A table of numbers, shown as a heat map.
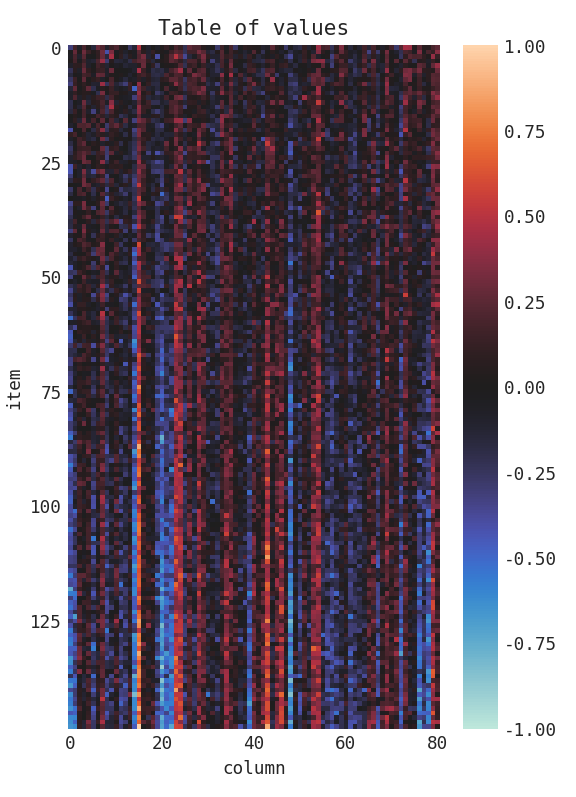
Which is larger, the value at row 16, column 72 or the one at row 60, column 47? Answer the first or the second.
the second
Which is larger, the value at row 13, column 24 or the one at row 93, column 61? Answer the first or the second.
the first
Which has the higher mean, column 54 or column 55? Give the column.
54
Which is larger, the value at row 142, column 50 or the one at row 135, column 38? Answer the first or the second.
the second
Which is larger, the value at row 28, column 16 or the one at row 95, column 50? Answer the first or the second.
the first
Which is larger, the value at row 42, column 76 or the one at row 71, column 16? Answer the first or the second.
the first
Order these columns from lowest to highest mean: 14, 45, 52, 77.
14, 77, 52, 45
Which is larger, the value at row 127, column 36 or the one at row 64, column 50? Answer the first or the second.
the first
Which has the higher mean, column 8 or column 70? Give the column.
70
